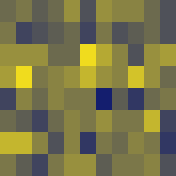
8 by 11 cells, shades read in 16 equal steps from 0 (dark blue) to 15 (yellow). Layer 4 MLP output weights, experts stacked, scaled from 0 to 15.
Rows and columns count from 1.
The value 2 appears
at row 5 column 9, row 7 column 6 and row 7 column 11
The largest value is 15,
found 2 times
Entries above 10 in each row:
0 0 2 3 0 1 2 0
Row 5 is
3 8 6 8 7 7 0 5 2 6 7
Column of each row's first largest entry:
5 1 6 2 2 10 1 5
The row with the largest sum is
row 4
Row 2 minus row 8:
0 -2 1 -2 -3 -6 2 -3 -2 -2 0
